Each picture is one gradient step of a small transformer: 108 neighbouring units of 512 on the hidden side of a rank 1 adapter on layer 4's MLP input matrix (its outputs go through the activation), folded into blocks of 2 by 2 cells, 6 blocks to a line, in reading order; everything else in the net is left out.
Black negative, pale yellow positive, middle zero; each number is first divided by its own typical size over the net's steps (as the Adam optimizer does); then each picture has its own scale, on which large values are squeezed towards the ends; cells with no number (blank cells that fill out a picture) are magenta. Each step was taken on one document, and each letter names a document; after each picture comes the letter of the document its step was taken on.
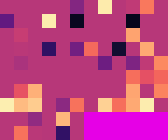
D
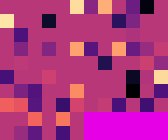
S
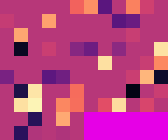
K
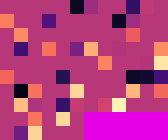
K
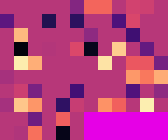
S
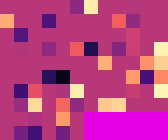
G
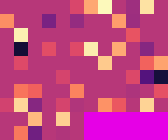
S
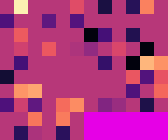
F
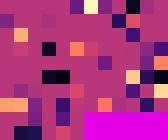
G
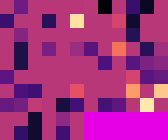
S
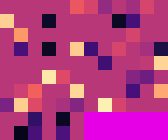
K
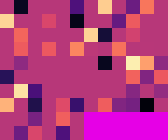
F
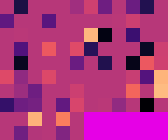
F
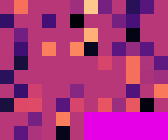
F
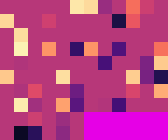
K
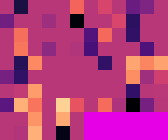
D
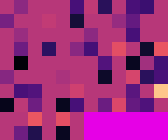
S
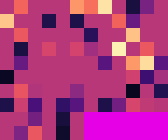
F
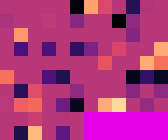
K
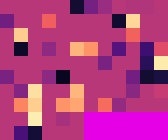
K
